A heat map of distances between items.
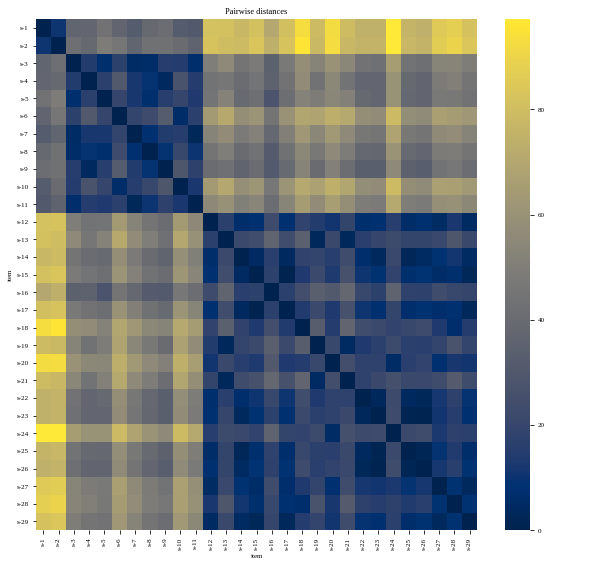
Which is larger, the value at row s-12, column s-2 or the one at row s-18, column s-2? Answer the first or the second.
the second
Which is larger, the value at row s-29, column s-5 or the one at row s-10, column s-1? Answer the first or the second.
the first
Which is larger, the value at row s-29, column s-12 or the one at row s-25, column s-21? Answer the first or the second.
the second
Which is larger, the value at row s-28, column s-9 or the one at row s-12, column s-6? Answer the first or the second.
the second
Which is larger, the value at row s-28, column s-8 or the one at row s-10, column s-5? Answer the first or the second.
the first
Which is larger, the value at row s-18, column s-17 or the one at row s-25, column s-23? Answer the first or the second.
the first
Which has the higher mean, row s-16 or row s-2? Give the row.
s-2
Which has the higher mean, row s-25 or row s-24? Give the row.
s-24
